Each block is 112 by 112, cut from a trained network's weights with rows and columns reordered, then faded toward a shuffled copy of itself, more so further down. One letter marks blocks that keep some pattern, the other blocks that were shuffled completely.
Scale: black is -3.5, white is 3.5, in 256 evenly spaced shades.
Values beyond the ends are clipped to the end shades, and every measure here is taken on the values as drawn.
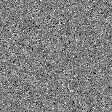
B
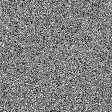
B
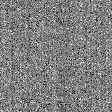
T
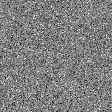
B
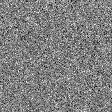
B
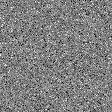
B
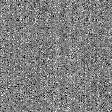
T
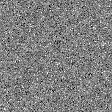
B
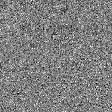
T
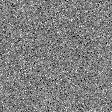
B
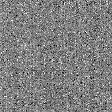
T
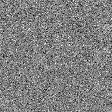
T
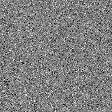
T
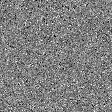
B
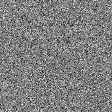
T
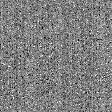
T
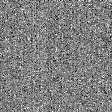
T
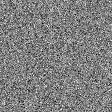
B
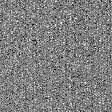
T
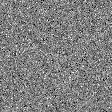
B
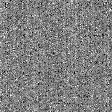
T
